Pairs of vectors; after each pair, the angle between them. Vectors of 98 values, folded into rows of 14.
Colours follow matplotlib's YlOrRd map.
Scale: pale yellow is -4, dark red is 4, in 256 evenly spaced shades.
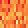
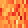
orthogonal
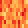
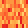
partly opposed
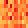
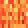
nearly opposite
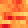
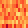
partly aligned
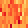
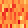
partly aligned
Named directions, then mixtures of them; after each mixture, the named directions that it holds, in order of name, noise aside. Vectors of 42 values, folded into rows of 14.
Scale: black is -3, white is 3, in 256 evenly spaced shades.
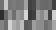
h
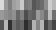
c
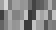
c, h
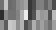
h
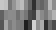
c, h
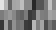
c, h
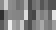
h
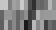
c, h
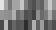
c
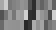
c, h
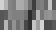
c, h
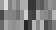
c, h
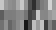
c, h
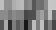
c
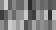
h
